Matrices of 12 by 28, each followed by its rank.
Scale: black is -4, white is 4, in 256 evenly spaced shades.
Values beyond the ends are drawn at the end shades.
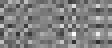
two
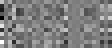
two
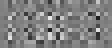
two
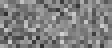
full rank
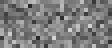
full rank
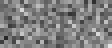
full rank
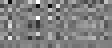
two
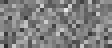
full rank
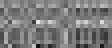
two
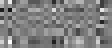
two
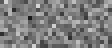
full rank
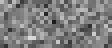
full rank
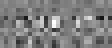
two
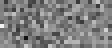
full rank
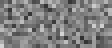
full rank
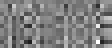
two
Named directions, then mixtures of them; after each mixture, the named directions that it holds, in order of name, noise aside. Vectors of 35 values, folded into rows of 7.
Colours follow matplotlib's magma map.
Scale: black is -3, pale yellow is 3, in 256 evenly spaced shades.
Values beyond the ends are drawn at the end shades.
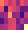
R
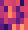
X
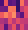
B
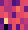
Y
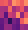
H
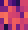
B, Y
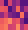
B, H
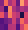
B, H, R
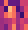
B, R, X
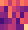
H, R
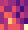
H, R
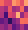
H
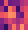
B, X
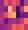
B, X, Y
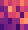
B, H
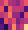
R, X, Y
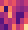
R, X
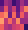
B, H, R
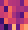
R, X, Y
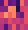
B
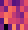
B, X, Y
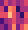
B, R, X
